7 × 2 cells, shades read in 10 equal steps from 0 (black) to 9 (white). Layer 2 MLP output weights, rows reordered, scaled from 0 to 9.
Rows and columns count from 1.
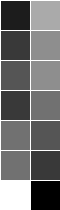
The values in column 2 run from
0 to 6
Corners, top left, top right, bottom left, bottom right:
1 6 9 0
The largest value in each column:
9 6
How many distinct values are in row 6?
2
